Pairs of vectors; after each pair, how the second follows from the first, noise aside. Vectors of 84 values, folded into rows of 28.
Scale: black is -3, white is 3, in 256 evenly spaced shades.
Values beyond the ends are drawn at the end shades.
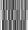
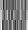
copied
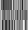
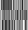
copied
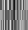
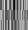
copied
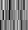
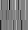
partly zeroed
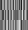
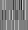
partly zeroed
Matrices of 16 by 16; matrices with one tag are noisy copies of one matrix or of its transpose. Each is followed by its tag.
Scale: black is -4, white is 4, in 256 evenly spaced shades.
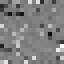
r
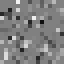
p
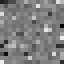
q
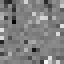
r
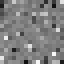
q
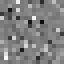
p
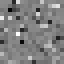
p
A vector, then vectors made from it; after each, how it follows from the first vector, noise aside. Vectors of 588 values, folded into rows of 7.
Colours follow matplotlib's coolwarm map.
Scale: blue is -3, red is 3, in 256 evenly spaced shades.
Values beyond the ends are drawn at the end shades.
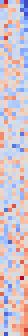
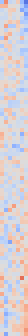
shrunk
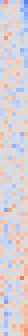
shrunk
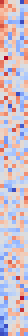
reversed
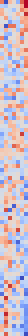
negated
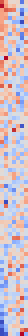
reversed
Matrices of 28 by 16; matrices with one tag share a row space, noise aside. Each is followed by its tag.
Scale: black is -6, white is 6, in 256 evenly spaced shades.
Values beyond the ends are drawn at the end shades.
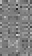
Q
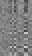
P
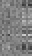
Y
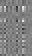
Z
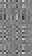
Z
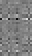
Q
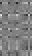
Q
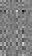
Z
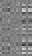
Y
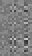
P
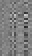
P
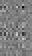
Z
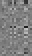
P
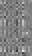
Z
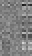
Y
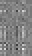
Z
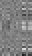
Y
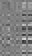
Y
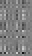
Z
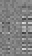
Y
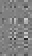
P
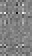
Z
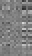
Y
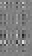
Z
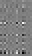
Z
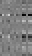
Y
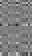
Q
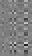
P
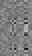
P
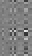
P
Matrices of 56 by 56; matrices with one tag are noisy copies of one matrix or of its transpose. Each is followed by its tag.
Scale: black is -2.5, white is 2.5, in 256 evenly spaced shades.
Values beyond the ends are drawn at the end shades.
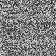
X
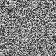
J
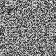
J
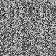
X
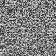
J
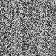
X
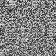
J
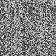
X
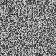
J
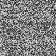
X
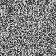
J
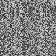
X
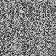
X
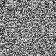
J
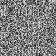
J
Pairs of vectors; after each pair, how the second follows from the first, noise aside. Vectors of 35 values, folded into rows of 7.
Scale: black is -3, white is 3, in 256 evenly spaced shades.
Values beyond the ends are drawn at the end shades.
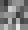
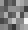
wrapped around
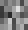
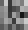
shuffled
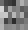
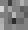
partly zeroed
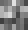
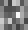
shuffled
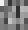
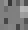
partly zeroed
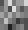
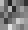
negated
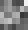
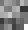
wrapped around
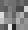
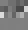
partly zeroed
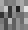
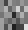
shuffled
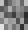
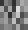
wrapped around
